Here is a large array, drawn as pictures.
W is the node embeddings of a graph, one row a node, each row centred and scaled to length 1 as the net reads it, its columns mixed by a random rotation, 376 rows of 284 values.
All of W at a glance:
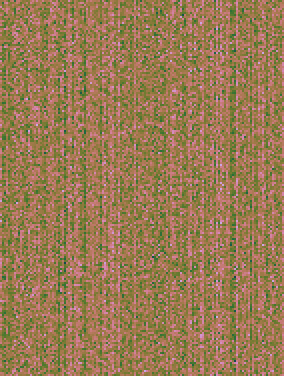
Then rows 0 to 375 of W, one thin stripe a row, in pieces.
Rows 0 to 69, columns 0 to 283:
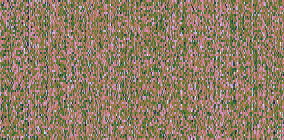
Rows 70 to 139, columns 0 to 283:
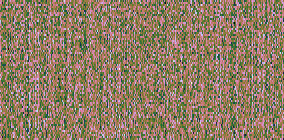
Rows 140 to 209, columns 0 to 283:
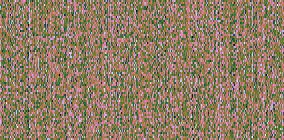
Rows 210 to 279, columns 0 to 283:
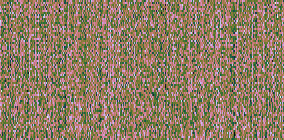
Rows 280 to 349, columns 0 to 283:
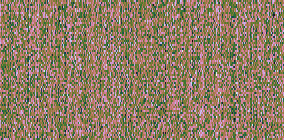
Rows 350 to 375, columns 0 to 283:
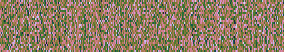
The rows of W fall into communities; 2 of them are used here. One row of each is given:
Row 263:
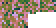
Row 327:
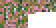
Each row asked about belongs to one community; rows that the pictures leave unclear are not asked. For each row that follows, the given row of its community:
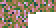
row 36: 263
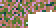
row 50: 327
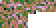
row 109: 263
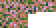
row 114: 263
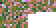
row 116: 327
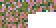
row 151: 327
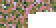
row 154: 327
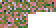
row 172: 327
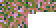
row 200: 263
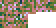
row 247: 327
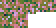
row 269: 263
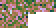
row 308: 263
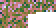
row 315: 327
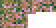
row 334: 327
